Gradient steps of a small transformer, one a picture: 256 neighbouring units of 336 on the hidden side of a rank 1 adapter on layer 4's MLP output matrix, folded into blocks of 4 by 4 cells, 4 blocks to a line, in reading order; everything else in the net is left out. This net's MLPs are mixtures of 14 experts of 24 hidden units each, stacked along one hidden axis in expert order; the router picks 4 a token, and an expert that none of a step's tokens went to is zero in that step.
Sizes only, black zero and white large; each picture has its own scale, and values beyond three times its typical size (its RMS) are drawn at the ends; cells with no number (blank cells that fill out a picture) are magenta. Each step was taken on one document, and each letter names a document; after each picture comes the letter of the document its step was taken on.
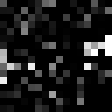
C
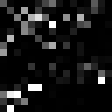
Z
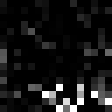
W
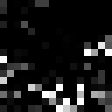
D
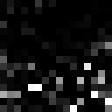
D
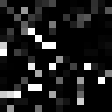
Z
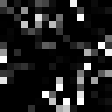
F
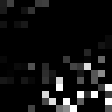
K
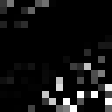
K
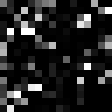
Z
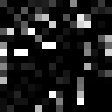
C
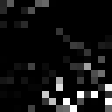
K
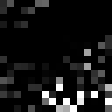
K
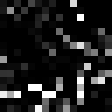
F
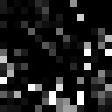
W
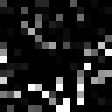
F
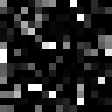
C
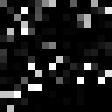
Z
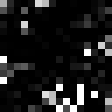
D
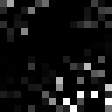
K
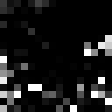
D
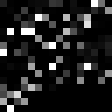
Z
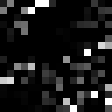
K
